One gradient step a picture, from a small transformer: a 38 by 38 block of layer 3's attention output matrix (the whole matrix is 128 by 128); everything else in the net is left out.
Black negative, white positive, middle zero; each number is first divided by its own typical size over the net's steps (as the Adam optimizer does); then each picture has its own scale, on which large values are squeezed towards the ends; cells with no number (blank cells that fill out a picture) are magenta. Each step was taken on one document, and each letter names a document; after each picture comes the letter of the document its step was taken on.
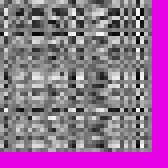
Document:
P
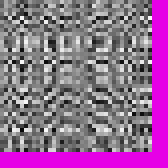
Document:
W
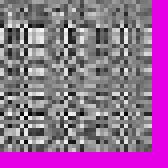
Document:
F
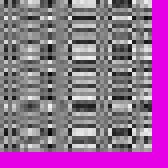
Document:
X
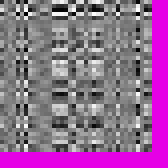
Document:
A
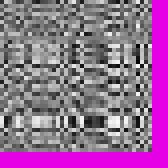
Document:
P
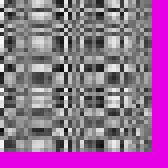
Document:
F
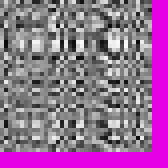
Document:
P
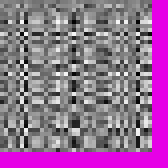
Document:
A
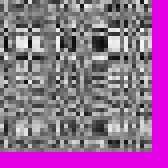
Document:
P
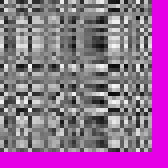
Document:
P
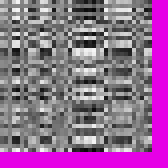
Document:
X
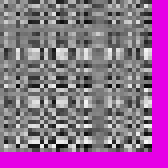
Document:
X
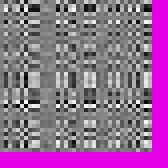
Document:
A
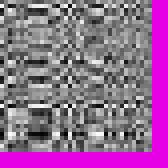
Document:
F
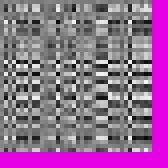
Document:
W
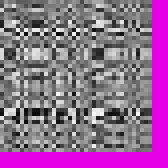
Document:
F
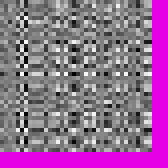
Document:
A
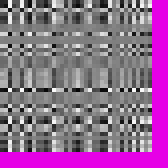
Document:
W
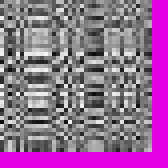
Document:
F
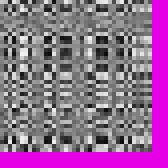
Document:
W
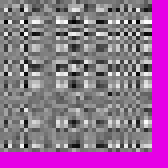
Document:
A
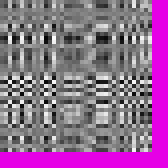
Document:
W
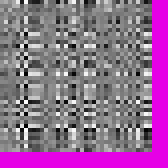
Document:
A
